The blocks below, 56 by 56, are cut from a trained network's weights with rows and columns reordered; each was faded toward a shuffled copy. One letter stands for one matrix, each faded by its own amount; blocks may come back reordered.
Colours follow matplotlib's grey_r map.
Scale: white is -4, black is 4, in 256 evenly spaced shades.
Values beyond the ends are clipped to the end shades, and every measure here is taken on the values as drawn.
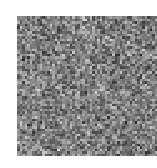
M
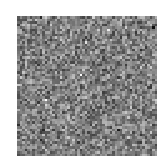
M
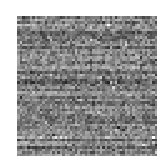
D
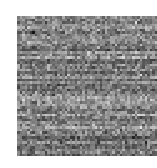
D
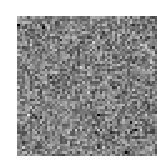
M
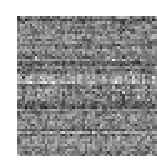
D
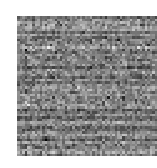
D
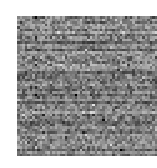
D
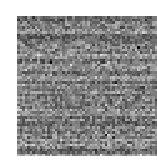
D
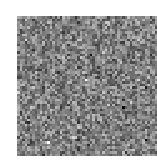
M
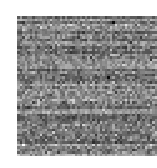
D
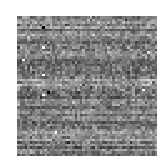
D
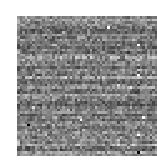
D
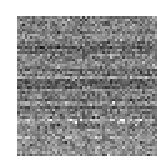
D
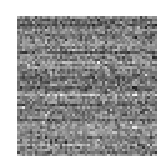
D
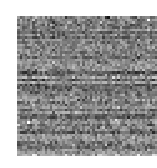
D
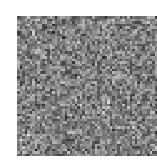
M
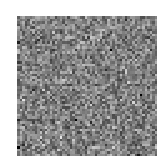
M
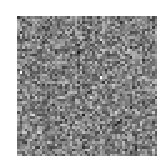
M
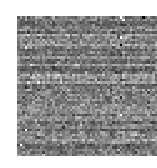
D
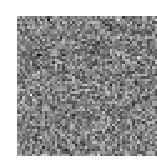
M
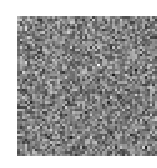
M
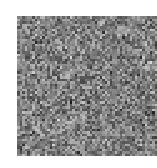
M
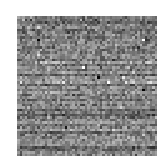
D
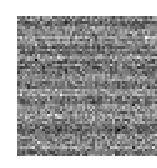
D
